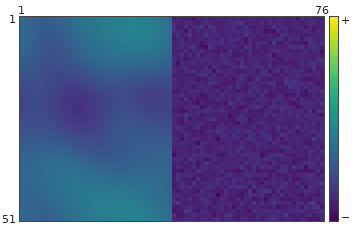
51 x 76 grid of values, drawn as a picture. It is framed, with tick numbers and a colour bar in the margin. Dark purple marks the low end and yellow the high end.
It is made of 1 by 2 panels. Panel 1,1: low, smooth. Panel 1,2: very low, fine-grained, faint in contrast.
